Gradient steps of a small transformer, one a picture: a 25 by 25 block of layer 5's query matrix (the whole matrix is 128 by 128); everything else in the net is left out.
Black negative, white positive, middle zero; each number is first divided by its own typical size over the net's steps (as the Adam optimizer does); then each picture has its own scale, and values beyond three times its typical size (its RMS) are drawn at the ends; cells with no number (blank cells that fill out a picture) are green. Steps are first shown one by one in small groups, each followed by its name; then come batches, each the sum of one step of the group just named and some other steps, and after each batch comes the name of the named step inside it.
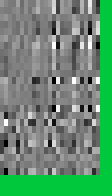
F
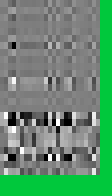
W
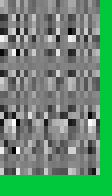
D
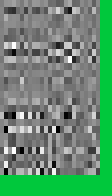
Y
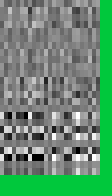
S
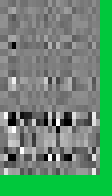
W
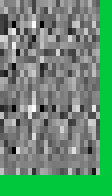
D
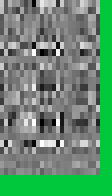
Y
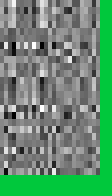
Y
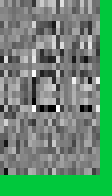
F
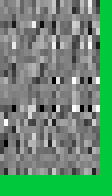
F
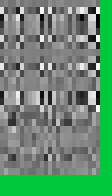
W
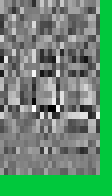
D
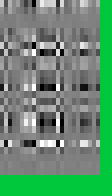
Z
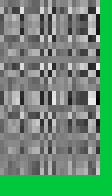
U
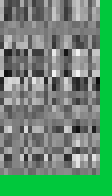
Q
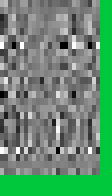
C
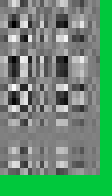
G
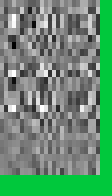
U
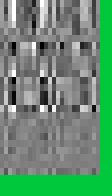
G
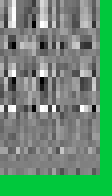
C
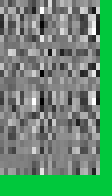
U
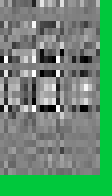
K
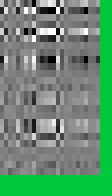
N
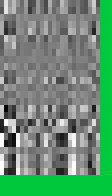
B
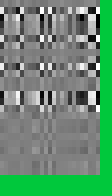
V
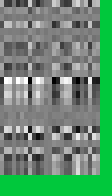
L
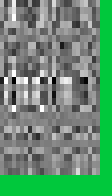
L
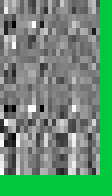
B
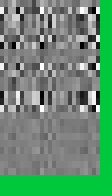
V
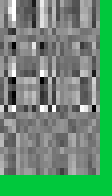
B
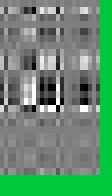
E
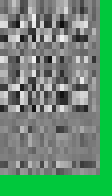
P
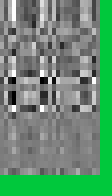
P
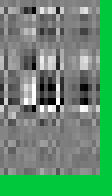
E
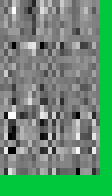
P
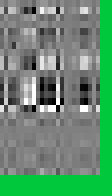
E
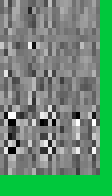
P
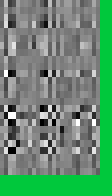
P
